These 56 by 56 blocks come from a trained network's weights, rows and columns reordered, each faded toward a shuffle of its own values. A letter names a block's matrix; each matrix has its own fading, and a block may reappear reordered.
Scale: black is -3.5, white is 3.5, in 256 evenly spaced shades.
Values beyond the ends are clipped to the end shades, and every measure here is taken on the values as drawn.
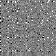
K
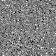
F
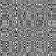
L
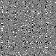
K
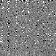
K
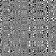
L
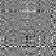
L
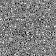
F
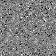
F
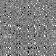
K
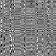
L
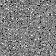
F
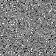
F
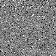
F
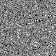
F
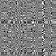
L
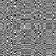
L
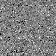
F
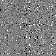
K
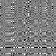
L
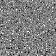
F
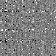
K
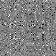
K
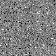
F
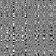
L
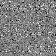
F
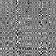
L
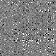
K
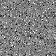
F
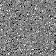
F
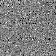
F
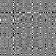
L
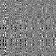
L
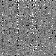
K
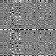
L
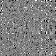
K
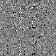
K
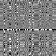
L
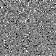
F
